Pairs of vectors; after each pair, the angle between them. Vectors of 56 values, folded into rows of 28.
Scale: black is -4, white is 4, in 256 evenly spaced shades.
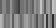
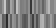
orthogonal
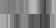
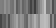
nearly opposite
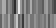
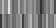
partly aligned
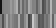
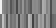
nearly opposite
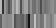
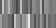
nearly opposite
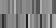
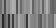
partly aligned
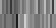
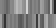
orthogonal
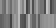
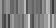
partly aligned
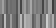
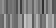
nearly parallel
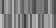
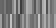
orthogonal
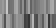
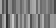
partly opposed
